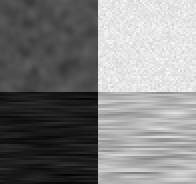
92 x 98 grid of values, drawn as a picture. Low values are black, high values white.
It is made of 2 by 2 panels. Panel 1,1: low, blotchy, faint in contrast. Panel 1,2: very high, fine-grained, faint in contrast. Panel 2,1: very low, streaked across, faint in contrast. Panel 2,2: high, streaked across.
